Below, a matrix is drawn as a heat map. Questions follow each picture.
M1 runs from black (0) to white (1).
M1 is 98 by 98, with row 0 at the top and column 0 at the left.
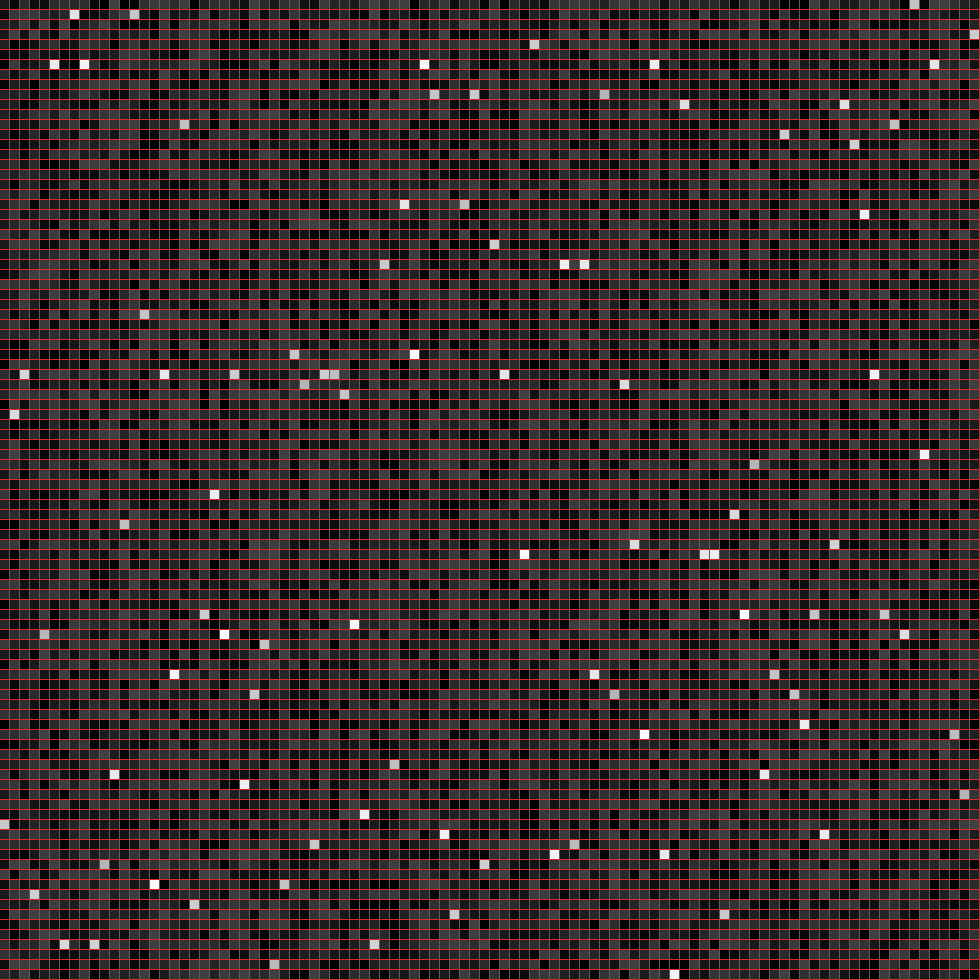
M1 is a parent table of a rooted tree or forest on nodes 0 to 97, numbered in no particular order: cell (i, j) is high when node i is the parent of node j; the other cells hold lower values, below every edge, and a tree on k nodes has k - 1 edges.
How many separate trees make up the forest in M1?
4
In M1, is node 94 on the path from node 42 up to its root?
yes
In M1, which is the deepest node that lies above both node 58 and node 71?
26
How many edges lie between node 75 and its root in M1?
4
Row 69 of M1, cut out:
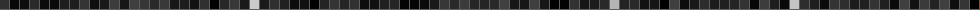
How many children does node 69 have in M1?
3
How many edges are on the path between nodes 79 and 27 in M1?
2
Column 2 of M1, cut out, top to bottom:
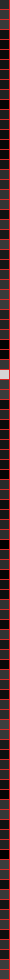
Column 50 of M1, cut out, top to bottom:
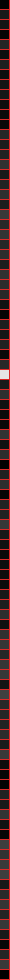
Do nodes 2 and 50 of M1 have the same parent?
yes
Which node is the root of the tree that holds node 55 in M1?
51
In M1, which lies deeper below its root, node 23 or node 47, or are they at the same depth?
the same depth
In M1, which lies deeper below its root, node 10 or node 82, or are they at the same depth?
node 10
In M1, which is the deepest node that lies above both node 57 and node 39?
84
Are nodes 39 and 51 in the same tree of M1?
yes
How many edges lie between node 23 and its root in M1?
2
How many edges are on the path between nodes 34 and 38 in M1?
26
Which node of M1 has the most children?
37
